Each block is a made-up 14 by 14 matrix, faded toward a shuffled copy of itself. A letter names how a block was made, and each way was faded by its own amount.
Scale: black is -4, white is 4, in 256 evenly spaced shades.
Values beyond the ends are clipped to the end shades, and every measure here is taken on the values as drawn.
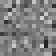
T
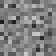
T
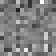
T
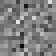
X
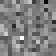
X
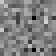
X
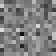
X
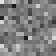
T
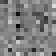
T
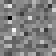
T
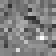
T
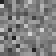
X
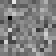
X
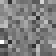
T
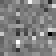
T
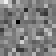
T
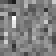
X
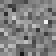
X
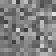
T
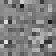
T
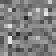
T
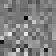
T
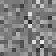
T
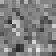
T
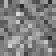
X
